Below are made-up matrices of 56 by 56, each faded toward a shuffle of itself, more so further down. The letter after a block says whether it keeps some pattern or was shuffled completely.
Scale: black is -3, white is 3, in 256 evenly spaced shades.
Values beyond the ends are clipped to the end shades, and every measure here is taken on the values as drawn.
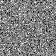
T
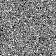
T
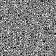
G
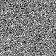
G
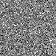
G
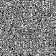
G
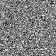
G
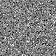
T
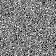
T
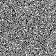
T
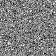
G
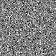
G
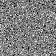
T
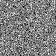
T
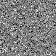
G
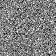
T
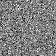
T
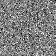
G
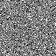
G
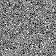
G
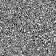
G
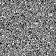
G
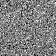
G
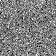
T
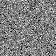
T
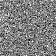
G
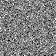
G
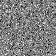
G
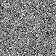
T
